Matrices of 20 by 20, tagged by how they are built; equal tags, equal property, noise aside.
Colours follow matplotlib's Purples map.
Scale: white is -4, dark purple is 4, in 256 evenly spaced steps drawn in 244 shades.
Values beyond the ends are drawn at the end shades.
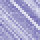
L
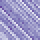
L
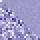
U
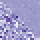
U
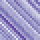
L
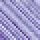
L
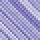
L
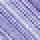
L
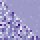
U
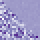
U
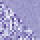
U
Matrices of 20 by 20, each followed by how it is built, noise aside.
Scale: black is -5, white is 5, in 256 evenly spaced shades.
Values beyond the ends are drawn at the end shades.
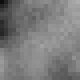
smooth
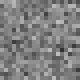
noise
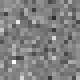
noise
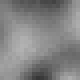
smooth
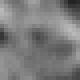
smooth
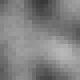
smooth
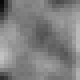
smooth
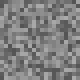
noise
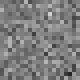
noise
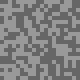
noise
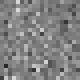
noise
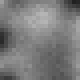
smooth
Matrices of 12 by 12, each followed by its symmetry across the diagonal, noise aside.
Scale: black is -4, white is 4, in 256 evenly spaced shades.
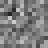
symmetric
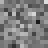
neither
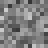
antisymmetric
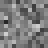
neither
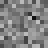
neither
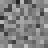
symmetric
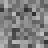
neither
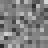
antisymmetric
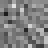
antisymmetric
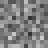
neither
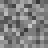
antisymmetric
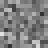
neither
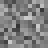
antisymmetric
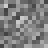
symmetric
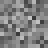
symmetric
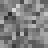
antisymmetric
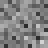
symmetric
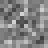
symmetric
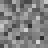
antisymmetric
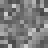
symmetric
